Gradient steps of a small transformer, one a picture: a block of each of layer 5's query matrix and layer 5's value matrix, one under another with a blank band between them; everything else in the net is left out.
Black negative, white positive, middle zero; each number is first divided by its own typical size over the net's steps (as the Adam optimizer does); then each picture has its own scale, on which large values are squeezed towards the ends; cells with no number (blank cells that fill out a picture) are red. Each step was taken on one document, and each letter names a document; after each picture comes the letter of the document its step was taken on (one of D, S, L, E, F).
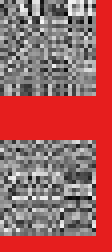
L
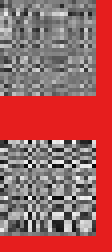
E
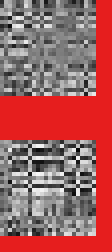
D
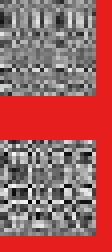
E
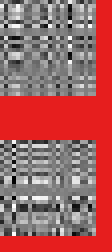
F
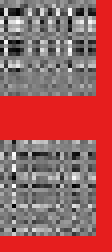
F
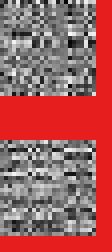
L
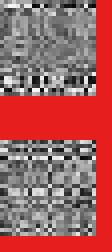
E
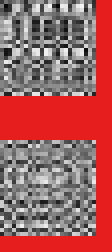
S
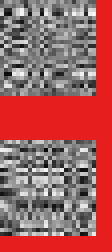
D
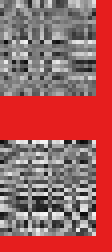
D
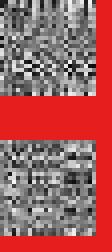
L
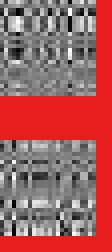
F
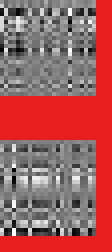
F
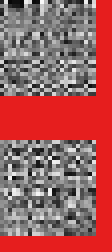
L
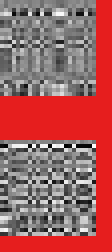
E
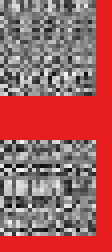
S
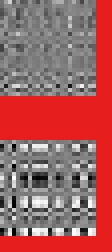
F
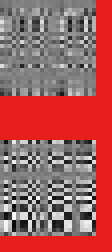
E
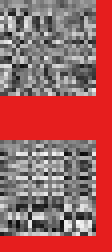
D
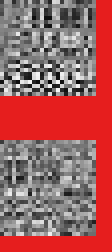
S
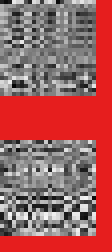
D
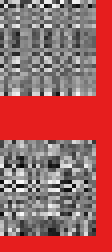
S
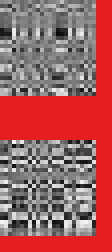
E
